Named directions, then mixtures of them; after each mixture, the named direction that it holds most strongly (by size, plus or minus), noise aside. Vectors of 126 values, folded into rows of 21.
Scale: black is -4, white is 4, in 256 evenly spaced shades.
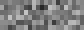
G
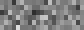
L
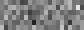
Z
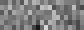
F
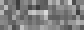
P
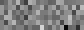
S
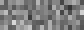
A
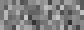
Z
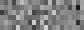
L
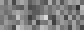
L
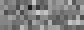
P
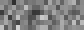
L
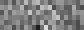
F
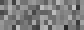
L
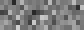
L
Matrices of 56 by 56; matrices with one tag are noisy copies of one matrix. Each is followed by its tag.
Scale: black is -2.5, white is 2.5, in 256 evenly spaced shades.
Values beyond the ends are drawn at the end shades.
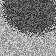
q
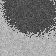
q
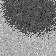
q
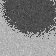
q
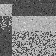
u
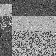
u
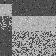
u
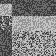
u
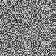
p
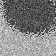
q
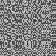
p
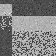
u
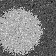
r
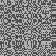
p
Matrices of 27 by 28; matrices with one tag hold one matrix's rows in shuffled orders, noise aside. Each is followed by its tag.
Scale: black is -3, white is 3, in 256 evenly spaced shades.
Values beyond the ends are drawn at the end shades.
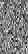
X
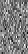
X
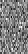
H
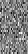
H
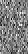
H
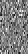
H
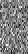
H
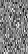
X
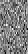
X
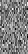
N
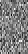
H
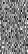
N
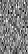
X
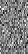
N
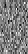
X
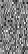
X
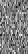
H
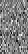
H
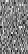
H
